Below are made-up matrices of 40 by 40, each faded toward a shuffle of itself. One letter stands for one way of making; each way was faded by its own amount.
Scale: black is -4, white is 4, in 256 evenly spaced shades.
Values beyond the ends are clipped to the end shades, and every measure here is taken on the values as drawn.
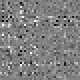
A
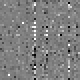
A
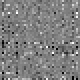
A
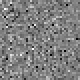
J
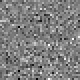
J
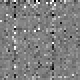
A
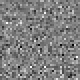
J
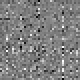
A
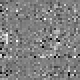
A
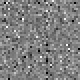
J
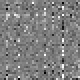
A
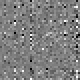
A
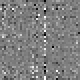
A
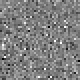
J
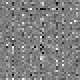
A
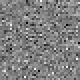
J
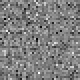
J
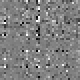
A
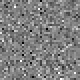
J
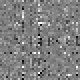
A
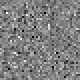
J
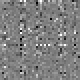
A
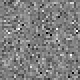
J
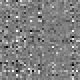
A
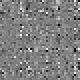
A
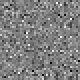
J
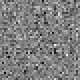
J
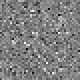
J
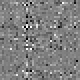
A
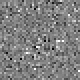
J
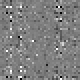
A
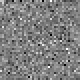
J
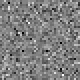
J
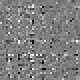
A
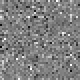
J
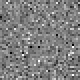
J
